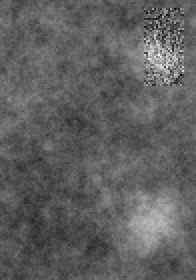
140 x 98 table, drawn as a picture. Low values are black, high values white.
An odd patch, rougher than its surroundings, sits in the top right. No single row or column stands out from its neighbours. There are two bumps. Most values sit low, with a long tail of high ones. The ninth with the lowest average is the bottom left.
